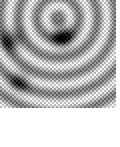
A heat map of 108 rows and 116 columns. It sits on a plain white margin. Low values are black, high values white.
Rings: centred on the top middle. Mirror symmetry: none. Dips: three.
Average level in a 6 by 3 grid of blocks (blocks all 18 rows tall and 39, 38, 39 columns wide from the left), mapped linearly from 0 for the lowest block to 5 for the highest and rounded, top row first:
5 5 5 / 3 1 5 / 0 1 4 / 4 5 5 / 1 5 5 / 4 5 5
